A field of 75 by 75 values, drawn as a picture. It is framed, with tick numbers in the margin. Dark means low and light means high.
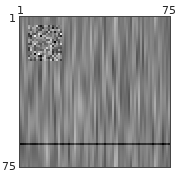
Mirror symmetry: none. Slope: none. Grain: streaks running down. Odd patch: rougher, in the top left. Odd lines: row 64. Roughest part: top left.
